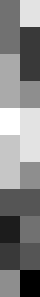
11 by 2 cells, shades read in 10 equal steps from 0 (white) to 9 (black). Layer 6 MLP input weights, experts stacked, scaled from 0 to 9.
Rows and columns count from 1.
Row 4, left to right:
3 4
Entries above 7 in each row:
0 0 0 0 0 0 0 0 1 0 1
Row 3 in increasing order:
3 7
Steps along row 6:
down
